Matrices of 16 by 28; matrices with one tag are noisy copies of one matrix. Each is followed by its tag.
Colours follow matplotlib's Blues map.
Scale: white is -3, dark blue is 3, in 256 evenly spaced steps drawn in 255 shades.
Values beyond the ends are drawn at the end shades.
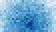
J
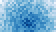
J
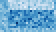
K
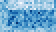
K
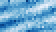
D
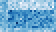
K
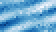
D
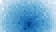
J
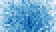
J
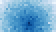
J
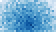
J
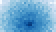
J
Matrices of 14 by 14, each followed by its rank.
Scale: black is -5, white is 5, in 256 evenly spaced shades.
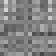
two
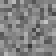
full rank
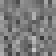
three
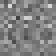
three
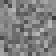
full rank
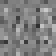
three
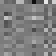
two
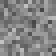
full rank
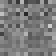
three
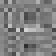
three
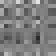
two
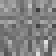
three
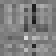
two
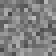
full rank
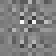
two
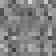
three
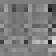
two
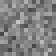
full rank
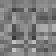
two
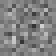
three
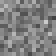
full rank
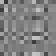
two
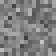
full rank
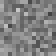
full rank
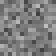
full rank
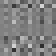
two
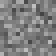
full rank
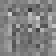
three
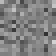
three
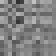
two
